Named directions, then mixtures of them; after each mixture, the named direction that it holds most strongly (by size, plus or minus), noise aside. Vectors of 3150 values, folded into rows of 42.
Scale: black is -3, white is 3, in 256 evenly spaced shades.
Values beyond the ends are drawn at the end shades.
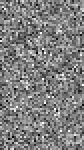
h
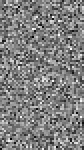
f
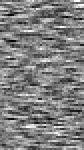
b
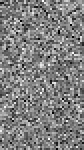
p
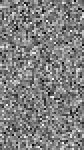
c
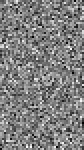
f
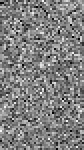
p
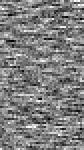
b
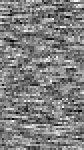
b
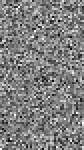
f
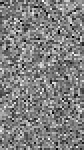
p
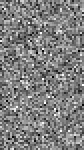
h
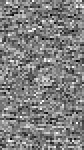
f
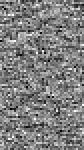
h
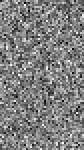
c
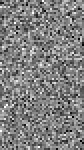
p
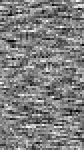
b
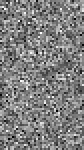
h
